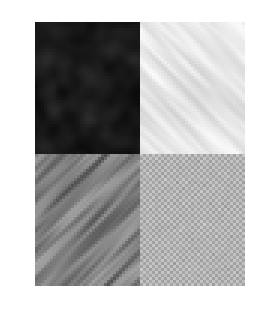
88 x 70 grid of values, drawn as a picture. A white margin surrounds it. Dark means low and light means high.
The table splits into 2 rows of 2 panels. Panel 1,1: very low, blotchy, faint in contrast. Panel 1,2: very high, slanting down to the right, faint in contrast. Panel 2,1: middling, slanting up to the right. Panel 2,2: high, checkered.
